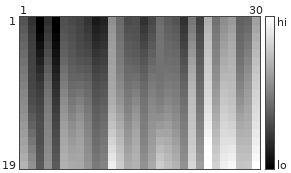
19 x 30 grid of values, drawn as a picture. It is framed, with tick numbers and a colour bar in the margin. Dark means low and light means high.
Ninth with the highest average: bottom right. Slope: up to the bottom right. Ninth with the lowest average: top left. Grain: streaks running down.
